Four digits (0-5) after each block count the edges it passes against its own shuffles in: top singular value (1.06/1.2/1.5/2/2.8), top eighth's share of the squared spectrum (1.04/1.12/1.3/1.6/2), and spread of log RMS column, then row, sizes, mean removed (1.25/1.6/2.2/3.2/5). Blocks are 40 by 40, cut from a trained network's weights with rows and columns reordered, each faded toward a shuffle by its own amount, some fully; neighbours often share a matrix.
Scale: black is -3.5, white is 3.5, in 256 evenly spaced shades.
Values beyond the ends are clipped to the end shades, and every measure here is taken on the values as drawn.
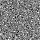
1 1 0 0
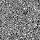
0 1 0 0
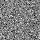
0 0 0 0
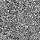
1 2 0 0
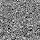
2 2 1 1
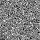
0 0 0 0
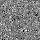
1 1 0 0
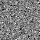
0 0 0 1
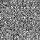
2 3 1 1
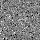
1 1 0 0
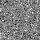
1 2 0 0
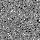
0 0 0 0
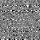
2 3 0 3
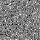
1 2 0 1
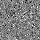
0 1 0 0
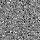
2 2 0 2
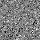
0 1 0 1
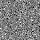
0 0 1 0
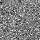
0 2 0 1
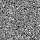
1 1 0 0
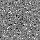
0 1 0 0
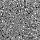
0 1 0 0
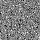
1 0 0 0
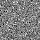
1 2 0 0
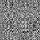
3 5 2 1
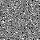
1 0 0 1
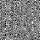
3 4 2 0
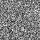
1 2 0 0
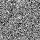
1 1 0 0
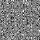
2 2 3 0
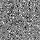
1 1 1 0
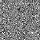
2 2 2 1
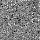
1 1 0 0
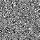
1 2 1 0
